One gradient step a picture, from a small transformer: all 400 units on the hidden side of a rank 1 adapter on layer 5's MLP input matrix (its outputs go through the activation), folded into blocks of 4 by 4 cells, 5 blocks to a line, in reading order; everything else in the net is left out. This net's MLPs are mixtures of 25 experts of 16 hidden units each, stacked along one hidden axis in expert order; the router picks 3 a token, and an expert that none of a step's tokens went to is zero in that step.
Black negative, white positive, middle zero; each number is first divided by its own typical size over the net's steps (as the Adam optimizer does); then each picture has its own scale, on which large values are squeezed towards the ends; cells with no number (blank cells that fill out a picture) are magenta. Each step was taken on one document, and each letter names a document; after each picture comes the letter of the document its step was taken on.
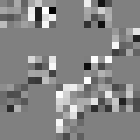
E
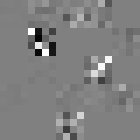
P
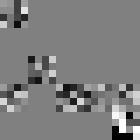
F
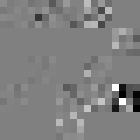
E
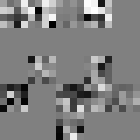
F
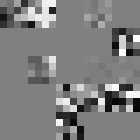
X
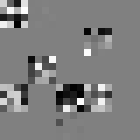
F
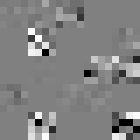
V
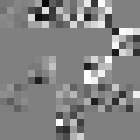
E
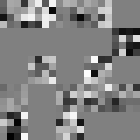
X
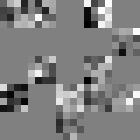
X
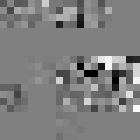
V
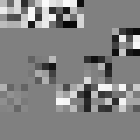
X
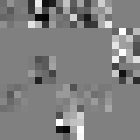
E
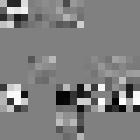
F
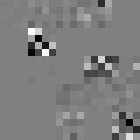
P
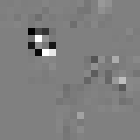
P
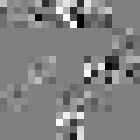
E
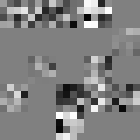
F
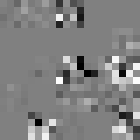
V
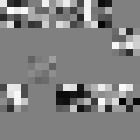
F
